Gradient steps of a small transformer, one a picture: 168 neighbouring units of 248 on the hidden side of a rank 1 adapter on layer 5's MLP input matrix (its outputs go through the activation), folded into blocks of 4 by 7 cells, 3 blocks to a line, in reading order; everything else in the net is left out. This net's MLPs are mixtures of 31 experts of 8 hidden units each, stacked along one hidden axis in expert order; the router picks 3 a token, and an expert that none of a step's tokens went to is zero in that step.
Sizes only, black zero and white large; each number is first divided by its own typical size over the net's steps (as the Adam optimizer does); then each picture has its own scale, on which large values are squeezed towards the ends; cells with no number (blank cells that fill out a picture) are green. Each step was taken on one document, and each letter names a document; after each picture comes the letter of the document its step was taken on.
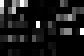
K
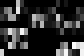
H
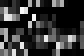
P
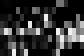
P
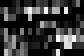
P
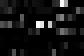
K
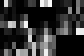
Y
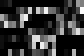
Y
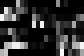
H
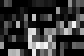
Y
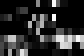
P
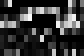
Y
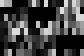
Y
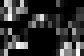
H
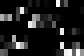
H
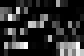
H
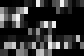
P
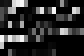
K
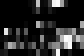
P
